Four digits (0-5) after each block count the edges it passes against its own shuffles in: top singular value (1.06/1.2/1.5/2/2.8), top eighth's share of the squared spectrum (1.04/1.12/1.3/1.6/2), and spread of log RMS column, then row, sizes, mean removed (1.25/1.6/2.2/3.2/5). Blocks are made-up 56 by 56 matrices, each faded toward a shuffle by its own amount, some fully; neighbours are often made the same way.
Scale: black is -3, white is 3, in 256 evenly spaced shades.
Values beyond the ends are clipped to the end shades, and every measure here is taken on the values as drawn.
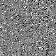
1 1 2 0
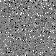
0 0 1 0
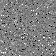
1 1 0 0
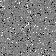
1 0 0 0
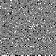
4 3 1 2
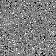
2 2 0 0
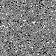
0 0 0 0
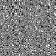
4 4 2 2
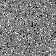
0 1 0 0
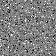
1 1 0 0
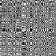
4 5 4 3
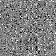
3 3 2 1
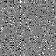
4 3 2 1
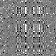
5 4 3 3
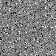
0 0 0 0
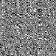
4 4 2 2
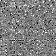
3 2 1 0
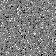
2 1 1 0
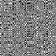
4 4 3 3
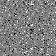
3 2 1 1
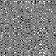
4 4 2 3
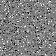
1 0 0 0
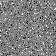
1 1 0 0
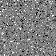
2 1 0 0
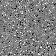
0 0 0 0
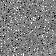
1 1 0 0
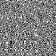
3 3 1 1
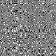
4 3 2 2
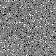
3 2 0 0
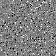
2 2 1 0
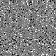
3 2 0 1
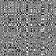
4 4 3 3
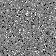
1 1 0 0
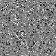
3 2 1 1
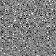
3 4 2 2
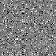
3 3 1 2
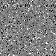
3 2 1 1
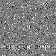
3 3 1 1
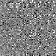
3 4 2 2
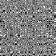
4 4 2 3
